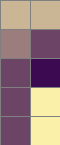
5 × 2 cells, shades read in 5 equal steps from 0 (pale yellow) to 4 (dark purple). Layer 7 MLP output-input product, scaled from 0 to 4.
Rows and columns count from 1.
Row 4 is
3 0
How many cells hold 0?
2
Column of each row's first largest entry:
1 2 2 1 1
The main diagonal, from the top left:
1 3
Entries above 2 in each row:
0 1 2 1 1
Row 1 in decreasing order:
1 1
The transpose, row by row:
1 2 3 3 3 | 1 3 4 0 0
